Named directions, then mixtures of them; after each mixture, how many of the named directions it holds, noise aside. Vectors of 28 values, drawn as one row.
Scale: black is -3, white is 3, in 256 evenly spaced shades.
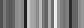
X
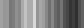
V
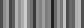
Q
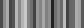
one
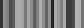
two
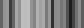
three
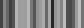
two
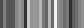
one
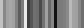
one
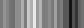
two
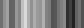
two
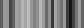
three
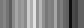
two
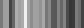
two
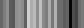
two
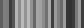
three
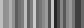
three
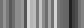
two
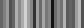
one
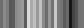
two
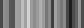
three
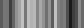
three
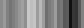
two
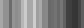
one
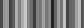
one
